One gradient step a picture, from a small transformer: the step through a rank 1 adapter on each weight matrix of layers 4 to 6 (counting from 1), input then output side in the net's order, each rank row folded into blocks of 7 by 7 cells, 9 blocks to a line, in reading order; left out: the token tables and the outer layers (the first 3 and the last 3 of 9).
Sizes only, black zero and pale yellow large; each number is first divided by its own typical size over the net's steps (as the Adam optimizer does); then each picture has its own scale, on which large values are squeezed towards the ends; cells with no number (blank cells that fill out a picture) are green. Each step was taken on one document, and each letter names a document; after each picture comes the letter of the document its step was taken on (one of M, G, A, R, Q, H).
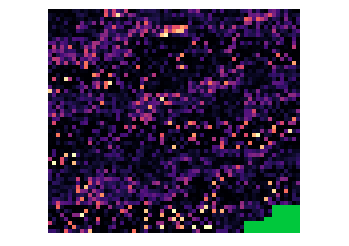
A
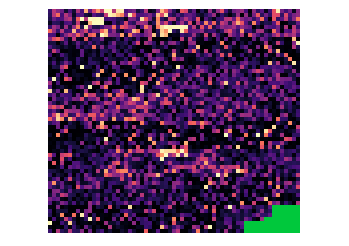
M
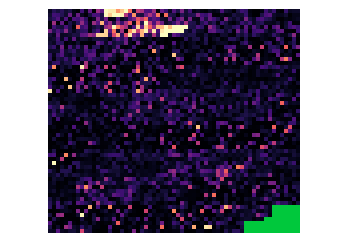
A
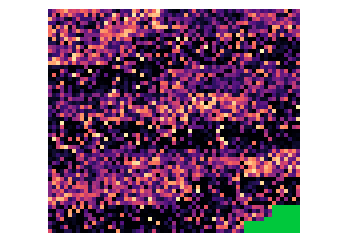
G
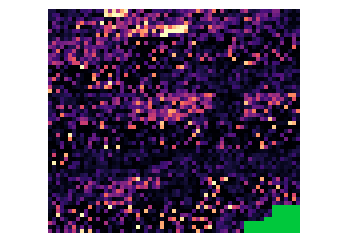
A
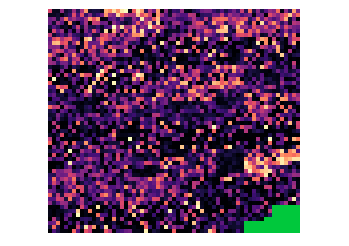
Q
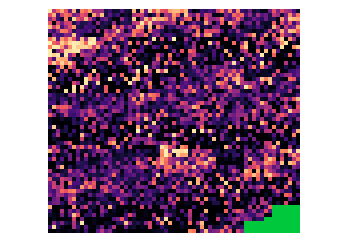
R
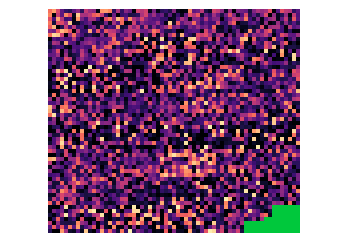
R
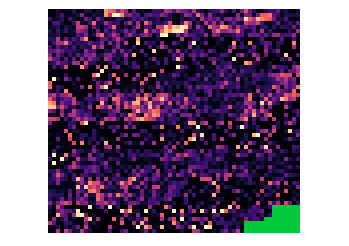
A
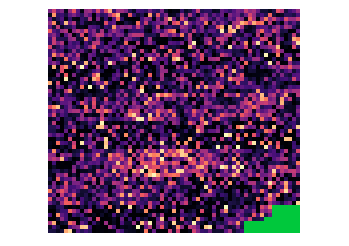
M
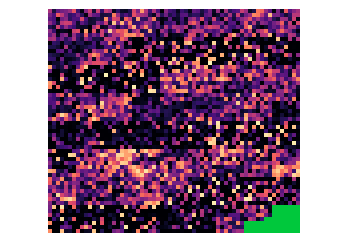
G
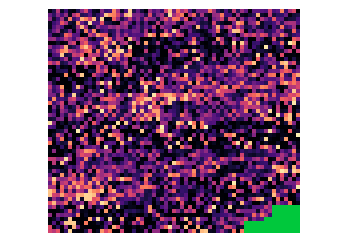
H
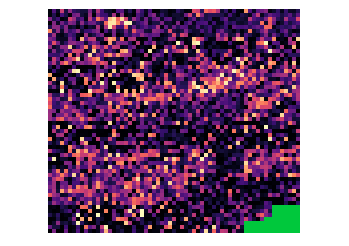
Q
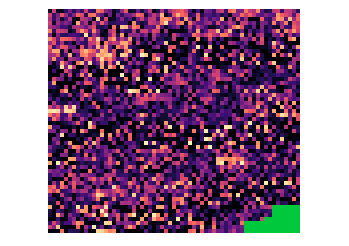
R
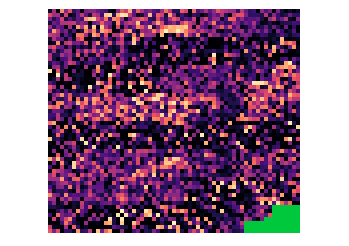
H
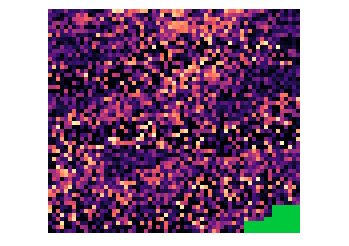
R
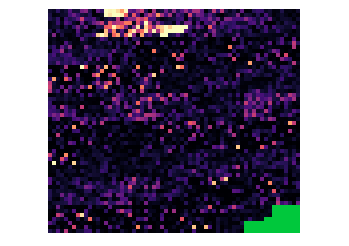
A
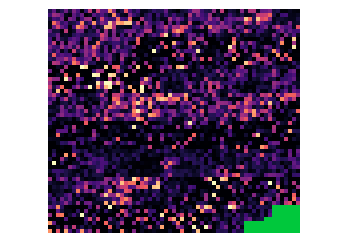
A
